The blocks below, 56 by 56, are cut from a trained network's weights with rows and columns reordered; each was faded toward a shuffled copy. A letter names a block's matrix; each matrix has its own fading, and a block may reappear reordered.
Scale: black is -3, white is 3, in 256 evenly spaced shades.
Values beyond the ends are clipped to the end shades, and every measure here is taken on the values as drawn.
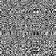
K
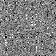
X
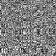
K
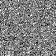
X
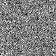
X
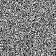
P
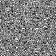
X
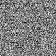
P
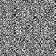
K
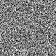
P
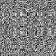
K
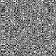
K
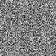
P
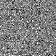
X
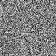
P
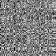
K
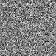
P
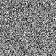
P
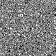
X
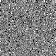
X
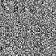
P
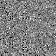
X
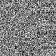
P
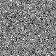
X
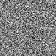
P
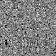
X
